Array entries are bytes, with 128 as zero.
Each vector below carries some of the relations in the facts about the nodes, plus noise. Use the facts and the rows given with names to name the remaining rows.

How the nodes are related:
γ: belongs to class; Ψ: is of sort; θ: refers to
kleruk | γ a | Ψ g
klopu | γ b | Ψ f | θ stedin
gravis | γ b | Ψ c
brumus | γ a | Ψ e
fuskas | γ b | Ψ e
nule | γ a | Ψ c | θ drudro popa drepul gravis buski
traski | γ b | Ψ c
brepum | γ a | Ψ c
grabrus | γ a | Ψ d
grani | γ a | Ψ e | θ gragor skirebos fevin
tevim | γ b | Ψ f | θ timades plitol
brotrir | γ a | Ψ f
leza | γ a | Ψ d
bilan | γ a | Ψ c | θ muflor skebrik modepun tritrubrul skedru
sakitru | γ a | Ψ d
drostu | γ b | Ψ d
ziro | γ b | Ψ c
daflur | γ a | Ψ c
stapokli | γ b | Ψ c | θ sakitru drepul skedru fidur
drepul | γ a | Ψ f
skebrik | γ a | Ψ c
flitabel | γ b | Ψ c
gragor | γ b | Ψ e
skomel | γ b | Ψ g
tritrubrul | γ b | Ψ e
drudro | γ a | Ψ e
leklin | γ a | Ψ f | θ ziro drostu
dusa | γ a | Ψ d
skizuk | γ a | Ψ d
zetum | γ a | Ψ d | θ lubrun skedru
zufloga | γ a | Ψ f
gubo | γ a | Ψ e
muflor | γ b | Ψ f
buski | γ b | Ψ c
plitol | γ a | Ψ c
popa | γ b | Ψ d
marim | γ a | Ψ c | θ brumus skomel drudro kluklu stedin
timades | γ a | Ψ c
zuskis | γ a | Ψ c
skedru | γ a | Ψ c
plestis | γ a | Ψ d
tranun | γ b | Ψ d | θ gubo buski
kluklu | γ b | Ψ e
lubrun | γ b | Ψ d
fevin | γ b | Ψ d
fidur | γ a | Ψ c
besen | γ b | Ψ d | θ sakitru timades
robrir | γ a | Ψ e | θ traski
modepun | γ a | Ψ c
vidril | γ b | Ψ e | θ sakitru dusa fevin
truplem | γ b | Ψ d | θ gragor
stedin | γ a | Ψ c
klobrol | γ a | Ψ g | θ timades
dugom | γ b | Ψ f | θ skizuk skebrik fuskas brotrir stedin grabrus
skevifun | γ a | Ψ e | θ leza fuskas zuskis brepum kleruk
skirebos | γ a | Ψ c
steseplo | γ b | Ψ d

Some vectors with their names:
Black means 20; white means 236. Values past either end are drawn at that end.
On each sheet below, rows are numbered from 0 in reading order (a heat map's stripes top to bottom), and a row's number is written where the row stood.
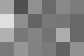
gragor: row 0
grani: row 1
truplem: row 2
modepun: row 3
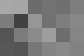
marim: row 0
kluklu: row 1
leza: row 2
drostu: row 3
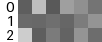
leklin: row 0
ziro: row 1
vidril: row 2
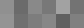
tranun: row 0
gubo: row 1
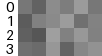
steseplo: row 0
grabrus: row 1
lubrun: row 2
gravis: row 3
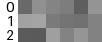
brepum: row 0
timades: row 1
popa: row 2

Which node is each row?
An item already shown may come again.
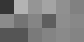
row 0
drepul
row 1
flitabel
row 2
drostu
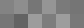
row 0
plestis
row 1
fevin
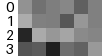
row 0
gubo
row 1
stapokli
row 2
brotrir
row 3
traski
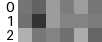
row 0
fevin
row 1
skomel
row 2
truplem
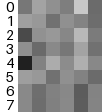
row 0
tevim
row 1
zetum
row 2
dugom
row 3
tranun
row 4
muflor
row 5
zetum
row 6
brumus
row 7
brumus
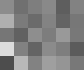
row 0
drudro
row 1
skevifun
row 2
steseplo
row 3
klobrol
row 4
zufloga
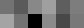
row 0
kleruk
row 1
robrir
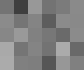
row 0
fuskas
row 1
flitabel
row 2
fidur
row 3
besen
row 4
stapokli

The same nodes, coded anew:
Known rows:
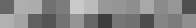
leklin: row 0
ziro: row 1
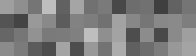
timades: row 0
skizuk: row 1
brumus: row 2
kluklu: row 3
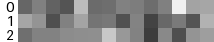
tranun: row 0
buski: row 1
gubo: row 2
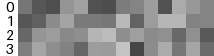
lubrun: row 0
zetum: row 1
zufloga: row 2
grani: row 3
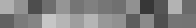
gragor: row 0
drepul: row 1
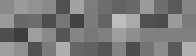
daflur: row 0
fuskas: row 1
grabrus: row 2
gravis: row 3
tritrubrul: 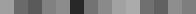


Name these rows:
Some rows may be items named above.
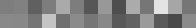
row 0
besen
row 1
fidur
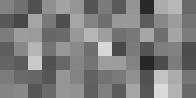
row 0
fevin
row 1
leza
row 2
robrir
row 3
klobrol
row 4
kleruk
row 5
steseplo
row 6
truplem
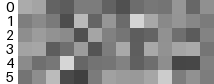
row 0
flitabel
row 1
klopu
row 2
daflur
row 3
vidril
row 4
skedru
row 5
skevifun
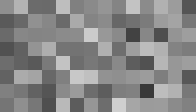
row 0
tevim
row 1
plestis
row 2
gubo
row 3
zetum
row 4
popa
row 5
leklin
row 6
drostu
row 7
klopu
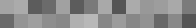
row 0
vidril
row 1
zufloga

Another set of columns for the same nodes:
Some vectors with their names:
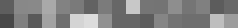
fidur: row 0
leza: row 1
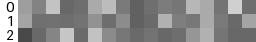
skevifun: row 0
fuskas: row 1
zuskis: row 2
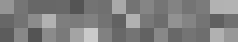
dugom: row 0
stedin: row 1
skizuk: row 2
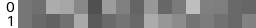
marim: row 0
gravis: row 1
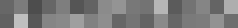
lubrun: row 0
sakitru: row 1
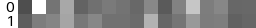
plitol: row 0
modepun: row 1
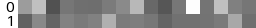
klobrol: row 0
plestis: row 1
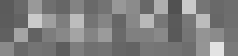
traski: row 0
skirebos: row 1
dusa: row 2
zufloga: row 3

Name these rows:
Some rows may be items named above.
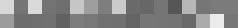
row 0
robrir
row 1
zufloga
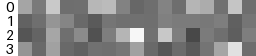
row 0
skevifun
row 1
flitabel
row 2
truplem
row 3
leklin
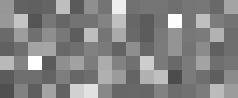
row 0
tranun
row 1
klobrol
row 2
zetum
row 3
daflur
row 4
grani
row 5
fevin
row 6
leza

